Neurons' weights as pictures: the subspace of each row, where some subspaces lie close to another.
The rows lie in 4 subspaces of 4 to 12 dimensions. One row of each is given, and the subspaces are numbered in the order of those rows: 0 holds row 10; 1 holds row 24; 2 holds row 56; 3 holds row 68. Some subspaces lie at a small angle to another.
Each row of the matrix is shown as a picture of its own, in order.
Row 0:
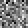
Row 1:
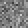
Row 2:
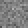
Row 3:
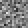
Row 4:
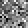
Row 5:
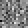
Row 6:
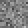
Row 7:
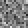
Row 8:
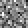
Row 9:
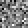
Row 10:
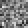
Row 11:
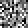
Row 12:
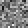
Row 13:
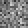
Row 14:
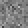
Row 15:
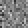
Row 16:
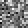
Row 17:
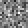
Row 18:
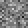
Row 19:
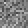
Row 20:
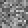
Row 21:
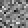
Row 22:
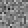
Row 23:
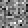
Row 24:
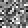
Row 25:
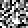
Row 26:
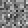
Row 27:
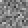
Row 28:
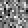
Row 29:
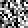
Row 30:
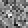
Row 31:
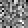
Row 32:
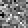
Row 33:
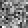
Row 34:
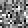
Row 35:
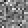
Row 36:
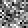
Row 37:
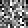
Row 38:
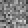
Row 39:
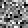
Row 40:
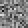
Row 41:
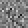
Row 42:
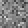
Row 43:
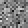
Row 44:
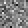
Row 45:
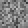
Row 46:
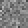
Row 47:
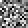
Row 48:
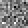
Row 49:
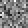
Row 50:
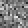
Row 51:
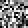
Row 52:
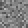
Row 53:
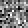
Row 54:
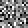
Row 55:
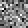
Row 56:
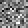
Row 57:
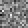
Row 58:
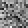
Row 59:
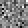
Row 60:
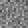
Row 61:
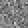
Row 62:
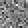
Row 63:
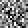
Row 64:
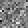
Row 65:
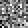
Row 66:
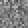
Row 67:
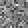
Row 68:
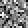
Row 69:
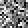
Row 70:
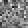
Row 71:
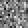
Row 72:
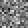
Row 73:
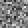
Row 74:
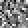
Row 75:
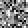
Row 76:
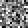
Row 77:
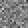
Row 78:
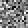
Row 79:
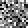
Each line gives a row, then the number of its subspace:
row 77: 1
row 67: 3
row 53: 2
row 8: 3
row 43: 2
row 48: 1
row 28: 2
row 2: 1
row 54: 0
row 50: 3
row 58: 3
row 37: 0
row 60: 0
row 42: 3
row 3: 1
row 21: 1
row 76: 1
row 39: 0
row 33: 0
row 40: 3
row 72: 1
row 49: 2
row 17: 2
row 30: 0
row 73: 1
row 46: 1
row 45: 1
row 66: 0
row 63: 2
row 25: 1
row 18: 0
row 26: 0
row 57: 2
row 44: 3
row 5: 1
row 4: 3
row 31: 0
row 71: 2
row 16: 0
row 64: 1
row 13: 0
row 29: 1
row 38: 0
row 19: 0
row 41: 2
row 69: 3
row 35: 0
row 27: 1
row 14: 0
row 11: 2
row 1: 3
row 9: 1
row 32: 3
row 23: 0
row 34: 0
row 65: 0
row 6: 0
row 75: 0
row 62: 3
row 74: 1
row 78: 1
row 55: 3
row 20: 0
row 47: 0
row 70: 0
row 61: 1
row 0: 0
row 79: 3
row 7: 1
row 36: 0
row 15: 2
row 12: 1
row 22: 1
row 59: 0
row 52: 1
